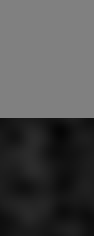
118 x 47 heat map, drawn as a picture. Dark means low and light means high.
The table splits into 2 rows of 1 panel. Panel 1,1: middling, flat. Panel 2,1: very low, smooth, faint in contrast.
